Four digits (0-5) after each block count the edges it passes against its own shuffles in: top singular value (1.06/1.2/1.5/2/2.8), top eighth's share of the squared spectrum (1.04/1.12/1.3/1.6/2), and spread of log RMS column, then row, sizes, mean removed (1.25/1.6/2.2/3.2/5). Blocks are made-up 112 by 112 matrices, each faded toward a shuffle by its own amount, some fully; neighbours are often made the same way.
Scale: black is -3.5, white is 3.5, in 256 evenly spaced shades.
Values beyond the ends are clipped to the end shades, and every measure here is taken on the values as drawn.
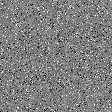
2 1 0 0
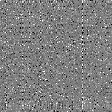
4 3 2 1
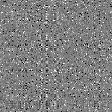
4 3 2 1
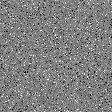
0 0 0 0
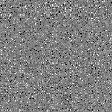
4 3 2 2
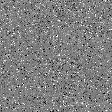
3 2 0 0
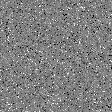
2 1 0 0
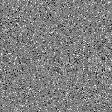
3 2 1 0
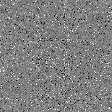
3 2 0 0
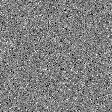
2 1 0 0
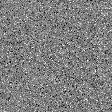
2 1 0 0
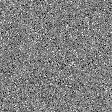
0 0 0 0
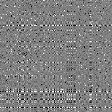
5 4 3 3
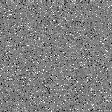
3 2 0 0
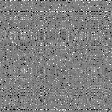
5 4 2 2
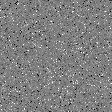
0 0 0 0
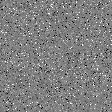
2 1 0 0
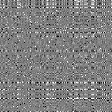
5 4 3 4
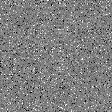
3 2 1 1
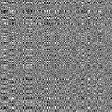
5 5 4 4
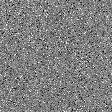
0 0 0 0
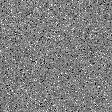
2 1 0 0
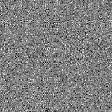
4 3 2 2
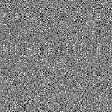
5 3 3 2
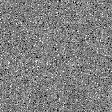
3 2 0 0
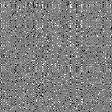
5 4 3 2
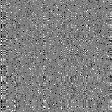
5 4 3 2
